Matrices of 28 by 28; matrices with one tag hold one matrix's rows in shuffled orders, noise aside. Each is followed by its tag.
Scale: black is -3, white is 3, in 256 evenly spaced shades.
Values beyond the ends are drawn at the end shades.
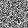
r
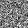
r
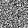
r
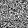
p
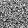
p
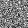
r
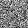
p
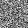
r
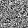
p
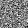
r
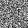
r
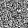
r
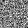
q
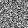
r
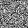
p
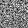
q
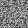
p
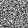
p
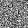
r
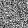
q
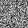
p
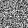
q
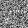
q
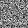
p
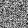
q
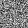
q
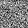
p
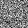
p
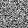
p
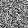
r
